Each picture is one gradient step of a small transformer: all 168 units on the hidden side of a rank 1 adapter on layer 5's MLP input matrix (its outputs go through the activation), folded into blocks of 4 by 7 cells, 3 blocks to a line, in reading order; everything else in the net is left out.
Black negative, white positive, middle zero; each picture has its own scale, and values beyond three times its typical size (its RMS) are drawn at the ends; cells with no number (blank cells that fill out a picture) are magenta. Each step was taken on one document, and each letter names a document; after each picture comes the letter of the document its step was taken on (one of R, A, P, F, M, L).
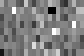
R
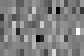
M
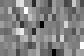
M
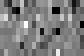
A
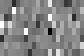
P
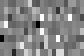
P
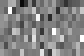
R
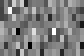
M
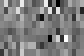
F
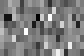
P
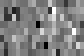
A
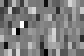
R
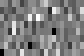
R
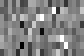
F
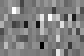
P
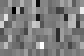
P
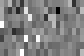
M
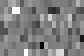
P
